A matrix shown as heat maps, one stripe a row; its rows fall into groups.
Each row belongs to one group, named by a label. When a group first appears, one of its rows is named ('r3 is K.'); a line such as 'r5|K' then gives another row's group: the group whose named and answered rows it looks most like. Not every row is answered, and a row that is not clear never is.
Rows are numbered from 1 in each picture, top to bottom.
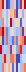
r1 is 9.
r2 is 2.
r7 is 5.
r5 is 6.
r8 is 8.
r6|2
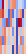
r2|9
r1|5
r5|2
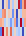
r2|8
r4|5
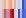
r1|5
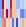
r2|5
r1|5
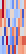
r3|9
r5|6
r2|9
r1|8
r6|6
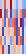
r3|2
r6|9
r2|2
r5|2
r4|2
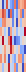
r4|9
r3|8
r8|2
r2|9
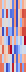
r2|6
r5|9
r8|9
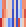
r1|8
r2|8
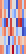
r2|9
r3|2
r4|5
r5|6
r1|9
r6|9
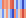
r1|5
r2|6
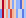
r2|5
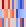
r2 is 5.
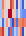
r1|5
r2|5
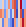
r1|2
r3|6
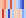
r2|9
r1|5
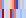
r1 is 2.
